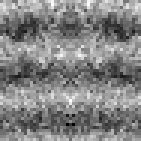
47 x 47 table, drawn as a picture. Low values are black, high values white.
Mirror symmetry: left to right. Stripes: horizontal, repeating 3 times. Slope: none. Average level on the scale: 50%.
